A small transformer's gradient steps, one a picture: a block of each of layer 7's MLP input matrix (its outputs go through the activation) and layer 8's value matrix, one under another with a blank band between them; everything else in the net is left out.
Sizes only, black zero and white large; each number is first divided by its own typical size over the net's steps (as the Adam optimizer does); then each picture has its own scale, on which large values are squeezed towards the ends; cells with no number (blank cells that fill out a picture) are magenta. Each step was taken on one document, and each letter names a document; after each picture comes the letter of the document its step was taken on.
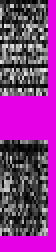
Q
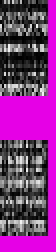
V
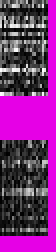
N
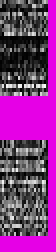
V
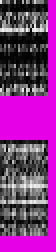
V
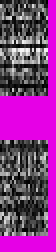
Q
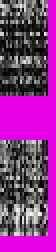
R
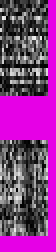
Q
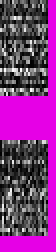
N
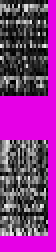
R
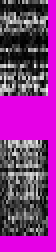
V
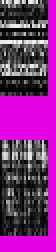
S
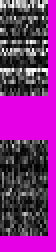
N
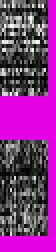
N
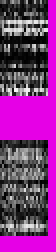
V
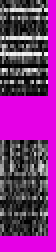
Q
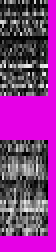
V
